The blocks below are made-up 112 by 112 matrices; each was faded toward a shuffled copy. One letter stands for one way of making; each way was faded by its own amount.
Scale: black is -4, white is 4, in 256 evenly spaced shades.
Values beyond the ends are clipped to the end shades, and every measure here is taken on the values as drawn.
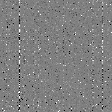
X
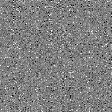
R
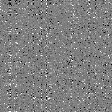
X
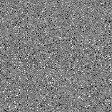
R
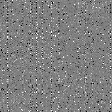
X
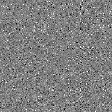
R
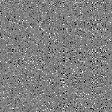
X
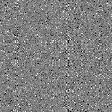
R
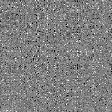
R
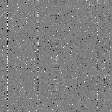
X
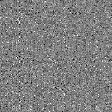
R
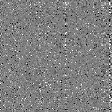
X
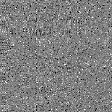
R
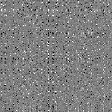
X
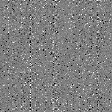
X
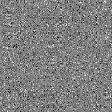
R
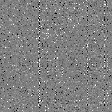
X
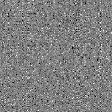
R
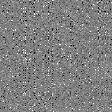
X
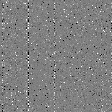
X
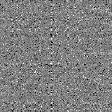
R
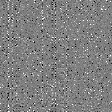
X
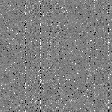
X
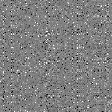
X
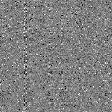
R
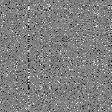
X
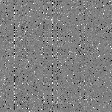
X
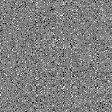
R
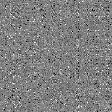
R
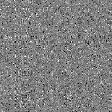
R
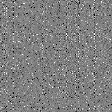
X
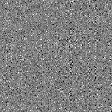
R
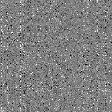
R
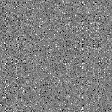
R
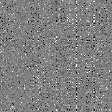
X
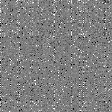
X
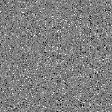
R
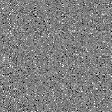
R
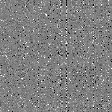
X
